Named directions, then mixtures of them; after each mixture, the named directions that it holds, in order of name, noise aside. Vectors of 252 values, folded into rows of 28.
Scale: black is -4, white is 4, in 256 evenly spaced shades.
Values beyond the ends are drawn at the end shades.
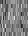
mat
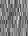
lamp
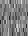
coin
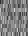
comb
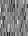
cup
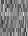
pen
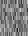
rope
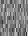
coin, pen, rope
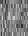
coin, mat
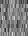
coin, cup, mat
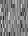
cup, mat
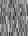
coin, cup, rope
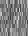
lamp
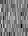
cup, mat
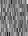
cup, rope
